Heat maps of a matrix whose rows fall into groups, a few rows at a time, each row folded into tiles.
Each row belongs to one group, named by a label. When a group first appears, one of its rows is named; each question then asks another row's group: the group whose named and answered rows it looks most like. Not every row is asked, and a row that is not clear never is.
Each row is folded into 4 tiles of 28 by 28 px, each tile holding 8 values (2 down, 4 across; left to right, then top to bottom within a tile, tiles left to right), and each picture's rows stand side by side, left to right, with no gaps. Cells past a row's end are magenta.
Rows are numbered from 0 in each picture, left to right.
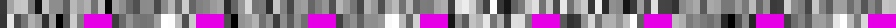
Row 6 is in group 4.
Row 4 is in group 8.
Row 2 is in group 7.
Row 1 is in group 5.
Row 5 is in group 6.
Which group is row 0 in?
8
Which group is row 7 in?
5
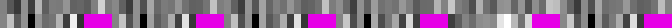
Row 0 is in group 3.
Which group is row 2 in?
3
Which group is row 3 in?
3
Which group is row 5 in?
3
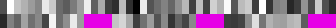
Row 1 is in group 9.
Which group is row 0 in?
8
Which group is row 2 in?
6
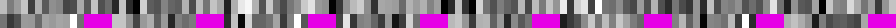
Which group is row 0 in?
6
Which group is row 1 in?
9
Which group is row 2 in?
8
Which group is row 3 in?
8
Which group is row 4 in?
9
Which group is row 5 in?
6
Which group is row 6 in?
3
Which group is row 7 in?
9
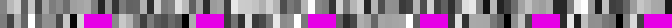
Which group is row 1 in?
9
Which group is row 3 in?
6
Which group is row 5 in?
8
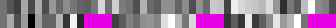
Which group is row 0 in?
3
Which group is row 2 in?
8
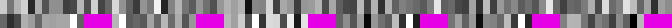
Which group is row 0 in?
6
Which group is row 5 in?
9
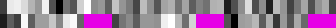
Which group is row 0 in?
8
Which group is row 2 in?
7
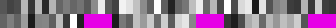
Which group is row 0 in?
3
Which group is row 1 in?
8
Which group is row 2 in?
6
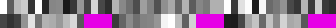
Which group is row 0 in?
6
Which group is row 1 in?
5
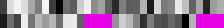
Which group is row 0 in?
8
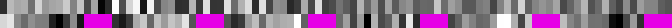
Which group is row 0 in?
4
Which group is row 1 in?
6
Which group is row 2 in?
6
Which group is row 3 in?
3
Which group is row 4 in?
5
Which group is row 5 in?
4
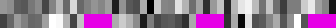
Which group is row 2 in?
8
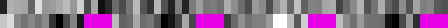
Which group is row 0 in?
4
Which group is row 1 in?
4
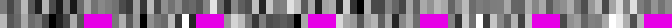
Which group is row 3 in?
9
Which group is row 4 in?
7
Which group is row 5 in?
5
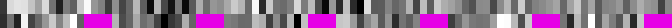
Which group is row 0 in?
8
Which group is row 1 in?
4
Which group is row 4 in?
5
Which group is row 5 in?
7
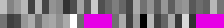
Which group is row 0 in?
6
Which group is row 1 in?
3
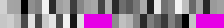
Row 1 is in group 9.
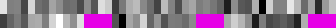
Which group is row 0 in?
5
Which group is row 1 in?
7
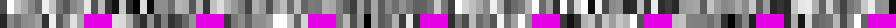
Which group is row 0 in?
8
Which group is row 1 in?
9
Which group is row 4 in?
8
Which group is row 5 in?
6
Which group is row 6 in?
4
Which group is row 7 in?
8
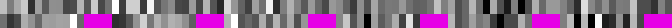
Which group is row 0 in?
6
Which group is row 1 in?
6
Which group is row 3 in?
3
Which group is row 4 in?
4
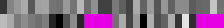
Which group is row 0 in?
4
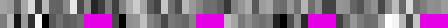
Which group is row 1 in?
7
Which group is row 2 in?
4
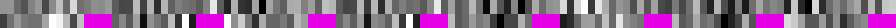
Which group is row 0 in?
5
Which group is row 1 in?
3
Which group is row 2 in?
9
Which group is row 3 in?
3
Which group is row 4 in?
4
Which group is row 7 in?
9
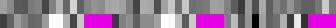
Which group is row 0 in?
5
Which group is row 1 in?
5
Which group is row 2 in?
3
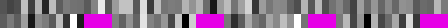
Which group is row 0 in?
3
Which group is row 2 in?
6
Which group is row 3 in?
3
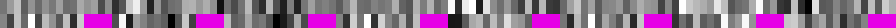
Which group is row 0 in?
7
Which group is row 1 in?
8
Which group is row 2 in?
4
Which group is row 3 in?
7
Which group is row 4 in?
6
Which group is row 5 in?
7
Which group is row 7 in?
9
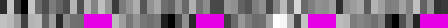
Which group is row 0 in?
9
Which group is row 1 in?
4
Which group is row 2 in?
5
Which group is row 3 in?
4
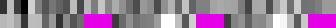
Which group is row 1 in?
5
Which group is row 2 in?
5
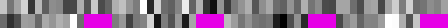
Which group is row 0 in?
6
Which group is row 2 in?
4
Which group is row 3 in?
5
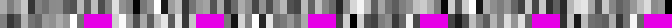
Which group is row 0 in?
6
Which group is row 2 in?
7
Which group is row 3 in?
8
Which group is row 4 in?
6
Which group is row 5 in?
8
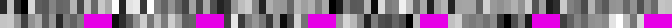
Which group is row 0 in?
9
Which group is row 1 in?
6
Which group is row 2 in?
8
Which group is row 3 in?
9
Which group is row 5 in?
5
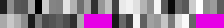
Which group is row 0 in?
9
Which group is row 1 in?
8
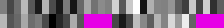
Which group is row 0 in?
4
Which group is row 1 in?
6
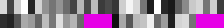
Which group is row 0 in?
6
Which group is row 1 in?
8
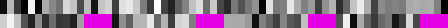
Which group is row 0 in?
9
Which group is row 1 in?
8
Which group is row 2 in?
9
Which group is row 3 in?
8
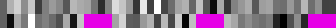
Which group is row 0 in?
7
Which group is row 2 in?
4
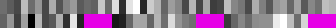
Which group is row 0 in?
3
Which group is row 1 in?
6
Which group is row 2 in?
5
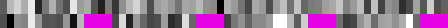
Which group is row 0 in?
7
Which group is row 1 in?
8
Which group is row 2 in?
5
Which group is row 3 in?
6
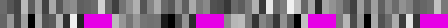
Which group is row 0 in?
3
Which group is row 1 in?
4
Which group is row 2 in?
9
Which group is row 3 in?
3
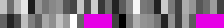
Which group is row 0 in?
6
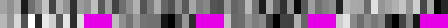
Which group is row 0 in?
7
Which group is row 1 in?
4
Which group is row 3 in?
4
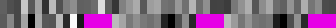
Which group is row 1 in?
4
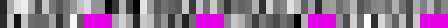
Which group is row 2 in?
9
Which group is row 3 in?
7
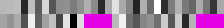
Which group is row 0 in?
7
